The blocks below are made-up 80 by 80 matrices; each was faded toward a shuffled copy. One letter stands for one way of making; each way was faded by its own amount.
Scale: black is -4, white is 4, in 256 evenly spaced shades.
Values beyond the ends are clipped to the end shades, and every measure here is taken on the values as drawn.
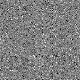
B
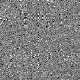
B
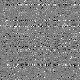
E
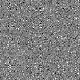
B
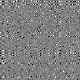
E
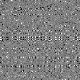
E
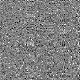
B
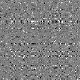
E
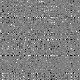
E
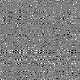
E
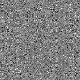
B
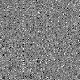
B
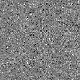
B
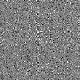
B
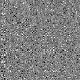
B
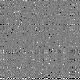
E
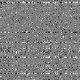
E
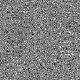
B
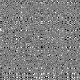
E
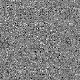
B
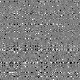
E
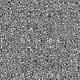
B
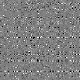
E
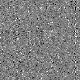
B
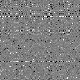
E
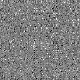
B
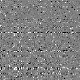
E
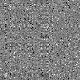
B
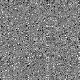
B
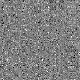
B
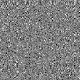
B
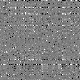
E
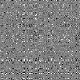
E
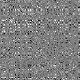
E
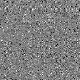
B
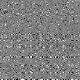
E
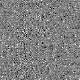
B
